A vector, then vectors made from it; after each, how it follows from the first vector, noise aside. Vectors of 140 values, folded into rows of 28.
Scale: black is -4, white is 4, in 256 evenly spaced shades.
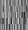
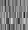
sign-scrambled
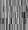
copied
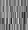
copied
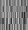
copied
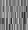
copied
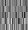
sign-scrambled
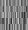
copied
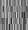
copied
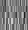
sign-scrambled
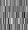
sign-scrambled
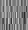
copied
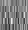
sign-scrambled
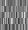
sign-scrambled
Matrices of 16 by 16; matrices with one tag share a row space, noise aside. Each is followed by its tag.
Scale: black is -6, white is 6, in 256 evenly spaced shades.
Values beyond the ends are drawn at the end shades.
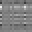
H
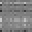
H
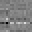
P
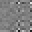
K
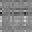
H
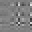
K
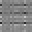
H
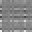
H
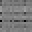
H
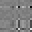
K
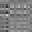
P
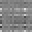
H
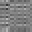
P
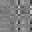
K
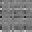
H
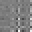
K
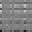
H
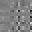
K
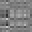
P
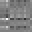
P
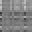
H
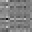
P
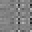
K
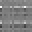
H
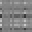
H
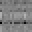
H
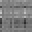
H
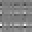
H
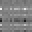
H
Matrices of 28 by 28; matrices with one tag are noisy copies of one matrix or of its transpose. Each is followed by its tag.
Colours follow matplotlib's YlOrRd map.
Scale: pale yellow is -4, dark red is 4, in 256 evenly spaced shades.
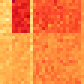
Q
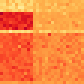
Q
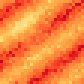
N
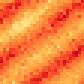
N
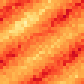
N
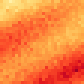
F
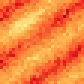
N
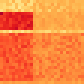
Q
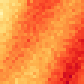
F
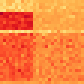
Q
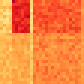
Q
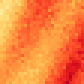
F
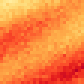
F
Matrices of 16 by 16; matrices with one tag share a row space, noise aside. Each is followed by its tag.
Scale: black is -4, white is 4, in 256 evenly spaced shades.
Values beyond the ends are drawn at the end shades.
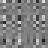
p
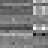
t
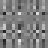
p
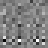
p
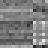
t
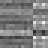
t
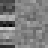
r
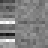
r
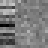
r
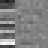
r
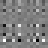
p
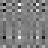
p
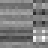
t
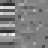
r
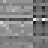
t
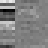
r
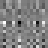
p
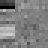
r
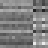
t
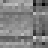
t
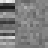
r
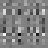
p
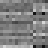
t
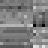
t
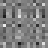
p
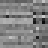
t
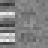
r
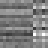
t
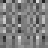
p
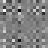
p
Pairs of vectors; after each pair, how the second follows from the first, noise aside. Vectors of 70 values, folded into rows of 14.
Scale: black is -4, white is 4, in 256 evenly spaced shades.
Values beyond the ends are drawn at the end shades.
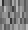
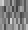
sign-scrambled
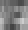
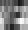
scaled up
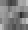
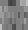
partly zeroed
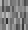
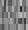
reversed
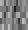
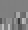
partly zeroed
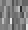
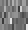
sign-scrambled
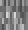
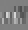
partly zeroed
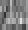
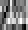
scaled up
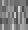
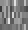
reversed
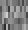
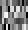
scaled up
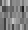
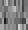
reversed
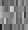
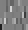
partly zeroed
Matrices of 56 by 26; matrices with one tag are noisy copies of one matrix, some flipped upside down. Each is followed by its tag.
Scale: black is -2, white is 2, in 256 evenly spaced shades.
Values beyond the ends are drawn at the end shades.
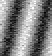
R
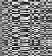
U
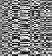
U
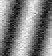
R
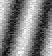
R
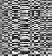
U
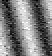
R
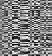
U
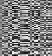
U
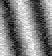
R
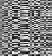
U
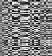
U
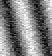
R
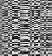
U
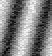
R
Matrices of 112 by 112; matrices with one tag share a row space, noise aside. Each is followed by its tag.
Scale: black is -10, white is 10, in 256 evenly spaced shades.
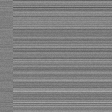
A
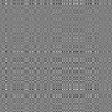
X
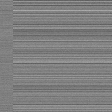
A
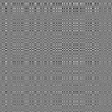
X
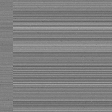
A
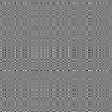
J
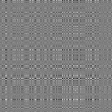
X
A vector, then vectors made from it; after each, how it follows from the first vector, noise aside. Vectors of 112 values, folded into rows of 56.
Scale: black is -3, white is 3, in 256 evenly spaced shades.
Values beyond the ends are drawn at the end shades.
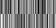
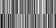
negated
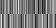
sign-scrambled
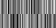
reversed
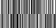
reversed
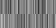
shrunk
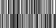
reversed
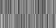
shrunk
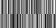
reversed
